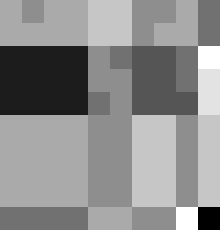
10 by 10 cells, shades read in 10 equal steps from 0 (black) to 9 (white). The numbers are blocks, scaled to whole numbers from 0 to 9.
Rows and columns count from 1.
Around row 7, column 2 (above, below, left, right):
6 6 6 6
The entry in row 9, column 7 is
7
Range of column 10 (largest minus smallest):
9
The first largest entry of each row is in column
5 5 10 10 10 7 7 7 7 9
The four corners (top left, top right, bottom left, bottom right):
6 4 4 0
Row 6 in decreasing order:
7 7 7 6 6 6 6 5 5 5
